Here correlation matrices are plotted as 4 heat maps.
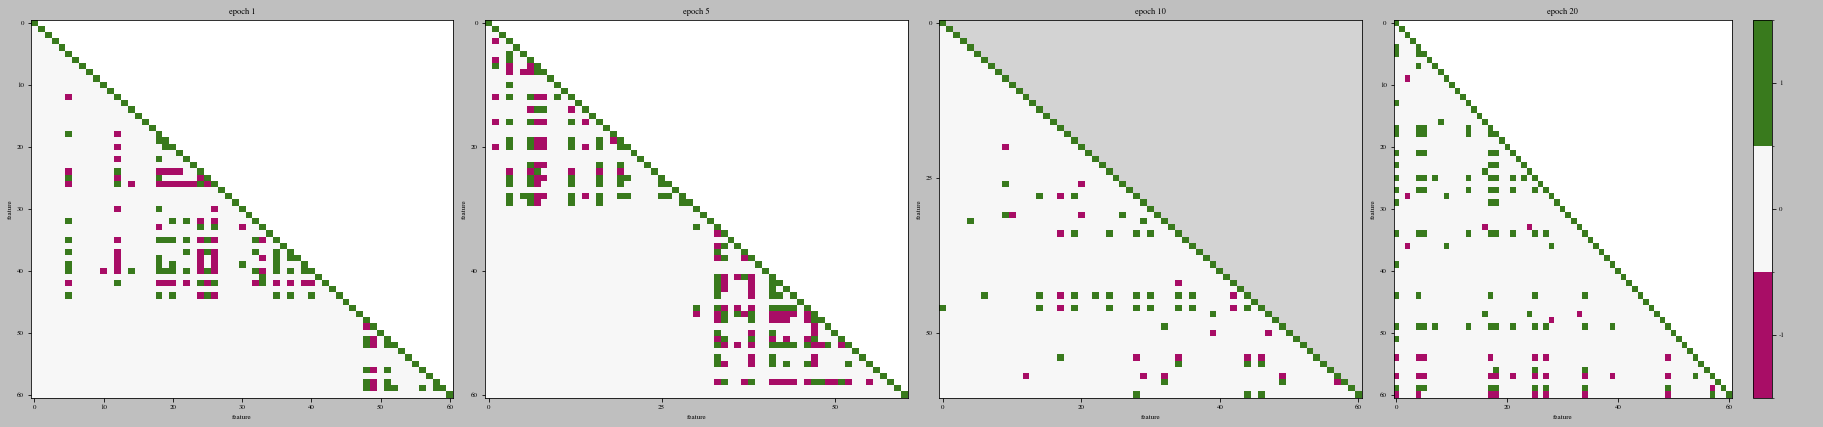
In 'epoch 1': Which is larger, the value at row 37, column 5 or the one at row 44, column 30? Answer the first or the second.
the first
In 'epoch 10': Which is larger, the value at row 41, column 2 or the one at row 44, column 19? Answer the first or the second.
the second
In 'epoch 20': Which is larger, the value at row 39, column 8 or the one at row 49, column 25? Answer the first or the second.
the second
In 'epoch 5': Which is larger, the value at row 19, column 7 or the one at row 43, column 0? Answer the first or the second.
the second
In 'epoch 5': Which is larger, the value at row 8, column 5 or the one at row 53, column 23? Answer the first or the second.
the second
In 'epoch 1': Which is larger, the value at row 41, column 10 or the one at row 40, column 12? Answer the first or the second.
the first
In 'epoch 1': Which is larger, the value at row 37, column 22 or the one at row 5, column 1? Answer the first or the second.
the first
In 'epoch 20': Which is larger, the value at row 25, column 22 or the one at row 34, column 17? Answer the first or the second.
the second
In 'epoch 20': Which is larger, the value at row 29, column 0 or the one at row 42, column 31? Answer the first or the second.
the first
